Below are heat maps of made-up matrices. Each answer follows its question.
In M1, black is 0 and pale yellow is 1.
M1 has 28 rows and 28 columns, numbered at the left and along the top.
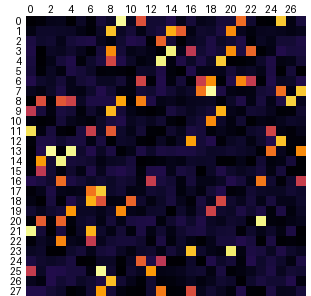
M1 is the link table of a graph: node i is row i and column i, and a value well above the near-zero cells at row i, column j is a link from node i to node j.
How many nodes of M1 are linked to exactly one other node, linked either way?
4
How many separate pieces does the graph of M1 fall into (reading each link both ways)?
2
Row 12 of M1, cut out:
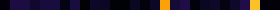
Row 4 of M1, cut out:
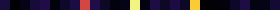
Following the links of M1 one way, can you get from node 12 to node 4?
yes
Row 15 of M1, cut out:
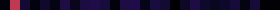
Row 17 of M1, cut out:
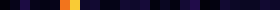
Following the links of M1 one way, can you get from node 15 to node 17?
yes
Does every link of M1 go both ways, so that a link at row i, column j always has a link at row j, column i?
yes
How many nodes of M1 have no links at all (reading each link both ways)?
1
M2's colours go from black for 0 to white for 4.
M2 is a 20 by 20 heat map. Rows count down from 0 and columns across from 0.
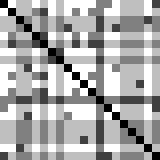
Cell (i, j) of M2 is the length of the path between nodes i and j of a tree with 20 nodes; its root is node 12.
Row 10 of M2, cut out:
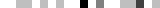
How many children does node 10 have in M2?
0
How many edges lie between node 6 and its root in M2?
2
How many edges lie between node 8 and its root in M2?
2
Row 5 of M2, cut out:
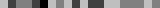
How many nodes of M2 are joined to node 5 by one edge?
5
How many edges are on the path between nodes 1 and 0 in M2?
4
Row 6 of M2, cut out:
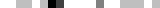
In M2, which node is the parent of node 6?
7
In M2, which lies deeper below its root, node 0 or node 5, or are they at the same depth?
node 0
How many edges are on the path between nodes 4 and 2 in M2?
3
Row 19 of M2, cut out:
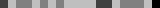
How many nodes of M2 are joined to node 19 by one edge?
3
